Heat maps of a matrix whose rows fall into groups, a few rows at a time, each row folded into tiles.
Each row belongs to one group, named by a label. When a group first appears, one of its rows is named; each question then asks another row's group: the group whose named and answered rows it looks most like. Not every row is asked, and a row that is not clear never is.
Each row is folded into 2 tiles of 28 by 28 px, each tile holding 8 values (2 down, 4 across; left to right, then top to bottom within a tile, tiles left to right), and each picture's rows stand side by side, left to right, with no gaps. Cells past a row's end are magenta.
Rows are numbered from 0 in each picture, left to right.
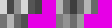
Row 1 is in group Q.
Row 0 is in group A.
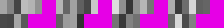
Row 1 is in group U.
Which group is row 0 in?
Q
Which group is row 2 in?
Q
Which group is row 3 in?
A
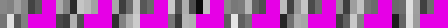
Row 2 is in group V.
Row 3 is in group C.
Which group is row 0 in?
A
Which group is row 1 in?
Q
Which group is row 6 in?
V
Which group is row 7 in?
V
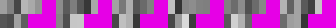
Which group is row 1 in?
C
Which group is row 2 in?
U
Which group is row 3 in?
U
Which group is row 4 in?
U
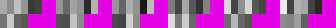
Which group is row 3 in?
C
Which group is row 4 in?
A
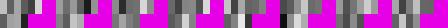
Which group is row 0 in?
U
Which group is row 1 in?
C
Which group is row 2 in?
Q
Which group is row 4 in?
U
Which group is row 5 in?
V
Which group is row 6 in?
Q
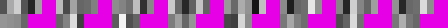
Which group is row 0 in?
C
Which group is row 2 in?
A
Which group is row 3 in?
Q
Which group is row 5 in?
Q
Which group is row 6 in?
V
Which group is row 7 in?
Q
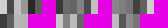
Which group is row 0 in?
V
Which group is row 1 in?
C
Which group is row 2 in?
C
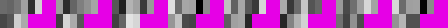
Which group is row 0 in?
V
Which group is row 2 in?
V
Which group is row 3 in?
A
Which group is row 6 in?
Q
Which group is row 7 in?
A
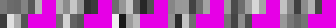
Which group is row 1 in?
A
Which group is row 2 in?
C
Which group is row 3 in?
C
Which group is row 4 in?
Q
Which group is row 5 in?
Q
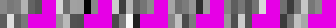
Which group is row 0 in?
A
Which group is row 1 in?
A
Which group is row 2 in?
U
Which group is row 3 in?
A
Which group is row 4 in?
C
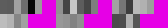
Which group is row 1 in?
C
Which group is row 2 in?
Q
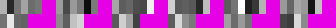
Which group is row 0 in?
A
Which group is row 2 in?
U
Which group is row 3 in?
U
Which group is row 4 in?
C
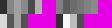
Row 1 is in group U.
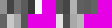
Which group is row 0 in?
U
